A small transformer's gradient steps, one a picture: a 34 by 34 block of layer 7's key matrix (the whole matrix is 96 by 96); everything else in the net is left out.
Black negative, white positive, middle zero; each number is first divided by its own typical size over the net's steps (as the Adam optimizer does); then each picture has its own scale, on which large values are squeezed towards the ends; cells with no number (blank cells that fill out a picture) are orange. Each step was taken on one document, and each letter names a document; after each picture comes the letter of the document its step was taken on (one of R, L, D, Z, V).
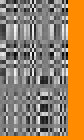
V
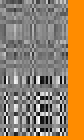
V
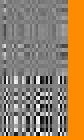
V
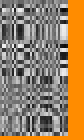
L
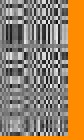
L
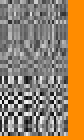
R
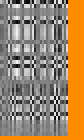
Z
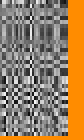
R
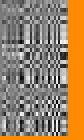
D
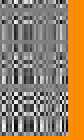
R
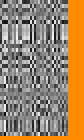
D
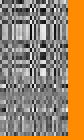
L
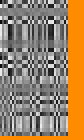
Z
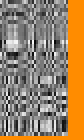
R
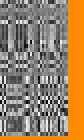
Z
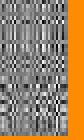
Z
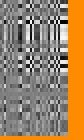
D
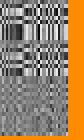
L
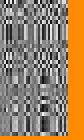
L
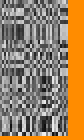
L
